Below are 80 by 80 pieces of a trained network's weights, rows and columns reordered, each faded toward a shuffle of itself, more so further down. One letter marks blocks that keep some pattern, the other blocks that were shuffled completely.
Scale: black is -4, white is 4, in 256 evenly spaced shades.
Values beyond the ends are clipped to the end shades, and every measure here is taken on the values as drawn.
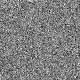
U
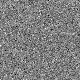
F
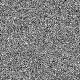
U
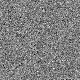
F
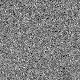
F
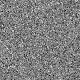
F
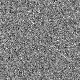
F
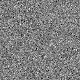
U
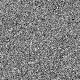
F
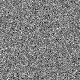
U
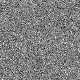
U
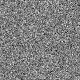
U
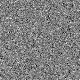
F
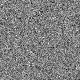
U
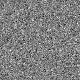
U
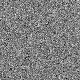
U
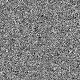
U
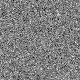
F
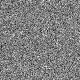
F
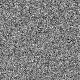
F
